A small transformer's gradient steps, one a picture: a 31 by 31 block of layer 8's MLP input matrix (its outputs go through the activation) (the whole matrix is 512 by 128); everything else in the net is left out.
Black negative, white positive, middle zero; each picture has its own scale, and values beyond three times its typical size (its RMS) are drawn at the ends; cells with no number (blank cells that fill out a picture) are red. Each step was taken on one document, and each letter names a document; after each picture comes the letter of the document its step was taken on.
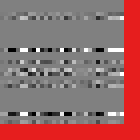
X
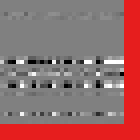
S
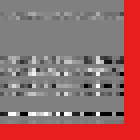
S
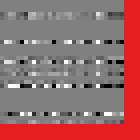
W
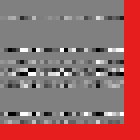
X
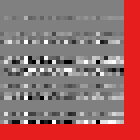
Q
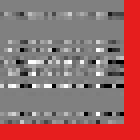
W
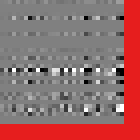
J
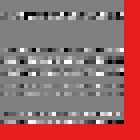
S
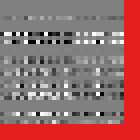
Q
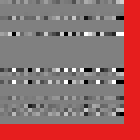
J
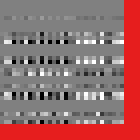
Q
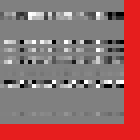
W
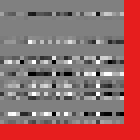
S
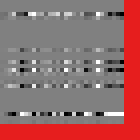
X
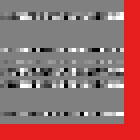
X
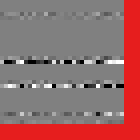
W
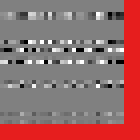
W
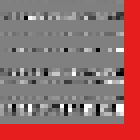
J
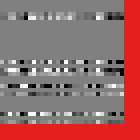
S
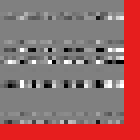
W
